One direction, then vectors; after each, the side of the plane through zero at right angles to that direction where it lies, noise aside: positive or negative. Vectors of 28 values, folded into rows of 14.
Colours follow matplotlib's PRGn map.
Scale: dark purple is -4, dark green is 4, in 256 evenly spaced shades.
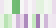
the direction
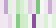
negative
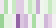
positive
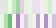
positive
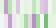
negative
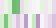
positive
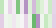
positive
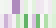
negative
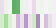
positive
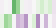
positive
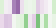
negative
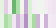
positive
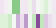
positive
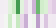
positive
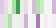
positive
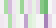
positive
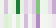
positive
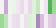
positive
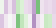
negative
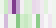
negative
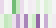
positive
